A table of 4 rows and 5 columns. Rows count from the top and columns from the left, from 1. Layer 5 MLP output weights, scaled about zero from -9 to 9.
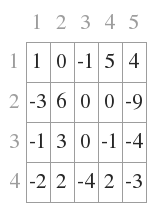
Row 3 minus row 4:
1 1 4 -3 -1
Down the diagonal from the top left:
1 6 0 2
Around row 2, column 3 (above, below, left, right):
-1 0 6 0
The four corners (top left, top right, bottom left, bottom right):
1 4 -2 -3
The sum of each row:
9 -6 -3 -5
